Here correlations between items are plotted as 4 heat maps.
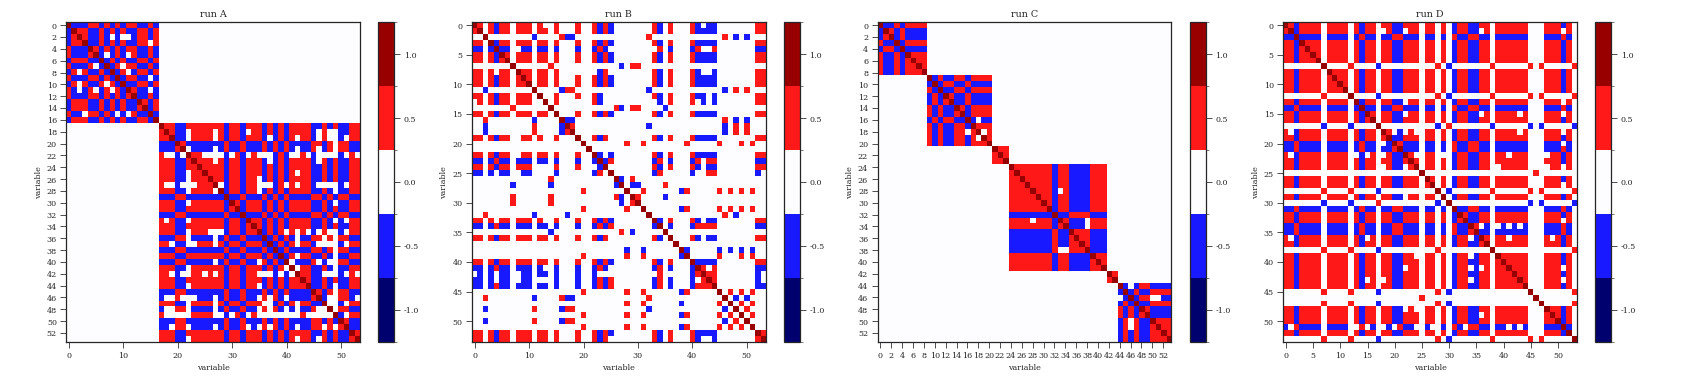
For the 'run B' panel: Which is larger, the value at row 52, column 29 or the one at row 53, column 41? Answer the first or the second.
the first
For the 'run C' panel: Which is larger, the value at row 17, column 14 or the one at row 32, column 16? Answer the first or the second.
the first
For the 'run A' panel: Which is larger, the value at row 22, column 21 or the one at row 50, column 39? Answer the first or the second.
the first
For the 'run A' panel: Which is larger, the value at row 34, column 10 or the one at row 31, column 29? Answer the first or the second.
the first
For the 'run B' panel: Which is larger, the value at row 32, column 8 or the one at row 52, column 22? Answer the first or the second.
the second
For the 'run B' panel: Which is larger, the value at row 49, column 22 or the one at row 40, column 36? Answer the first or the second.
the second
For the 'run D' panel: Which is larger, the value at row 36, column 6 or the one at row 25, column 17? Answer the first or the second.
the first
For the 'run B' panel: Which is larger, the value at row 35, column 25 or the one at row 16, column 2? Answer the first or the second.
the second
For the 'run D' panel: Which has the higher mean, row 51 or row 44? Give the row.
44
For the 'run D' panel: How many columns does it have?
54
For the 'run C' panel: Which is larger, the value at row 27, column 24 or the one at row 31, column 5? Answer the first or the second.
the first
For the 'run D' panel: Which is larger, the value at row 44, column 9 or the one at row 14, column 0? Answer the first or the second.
the first
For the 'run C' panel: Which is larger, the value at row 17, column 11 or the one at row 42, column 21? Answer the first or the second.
the first
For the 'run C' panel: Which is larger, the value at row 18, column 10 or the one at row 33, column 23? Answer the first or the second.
the second
